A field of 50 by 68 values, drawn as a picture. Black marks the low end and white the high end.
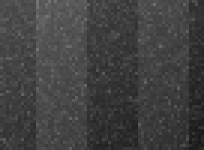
The histogram is bell-shaped. Values rise toward the top left. Neither half mirrors the other. Stripes running up and down repeat 2 times from left to right. The ninth with the highest average is the top left.
